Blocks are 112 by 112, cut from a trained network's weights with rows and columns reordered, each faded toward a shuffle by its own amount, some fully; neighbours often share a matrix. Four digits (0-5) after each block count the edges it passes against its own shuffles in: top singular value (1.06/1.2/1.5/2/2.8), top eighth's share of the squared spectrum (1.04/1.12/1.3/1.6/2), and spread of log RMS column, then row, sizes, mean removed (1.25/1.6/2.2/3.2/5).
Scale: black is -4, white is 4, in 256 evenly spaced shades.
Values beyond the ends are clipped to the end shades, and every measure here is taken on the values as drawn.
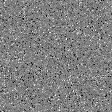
0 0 0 0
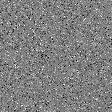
0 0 0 0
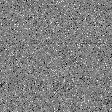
1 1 0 0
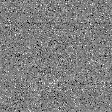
2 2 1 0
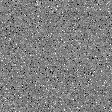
1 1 0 0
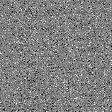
2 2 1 0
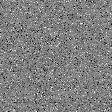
1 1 0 0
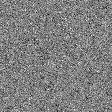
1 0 0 0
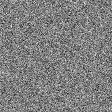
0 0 0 0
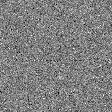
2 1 0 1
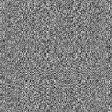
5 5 3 2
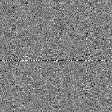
4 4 2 2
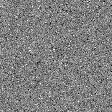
2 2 0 0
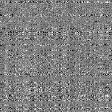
3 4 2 4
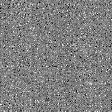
2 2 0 2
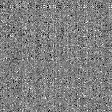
3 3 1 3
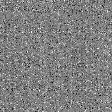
2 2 0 2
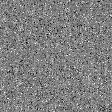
1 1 0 1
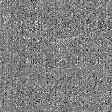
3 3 0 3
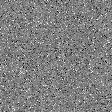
0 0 0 0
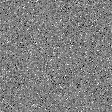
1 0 0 0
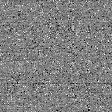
2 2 1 1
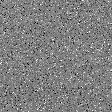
0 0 0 0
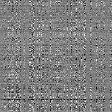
4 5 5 3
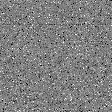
1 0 0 0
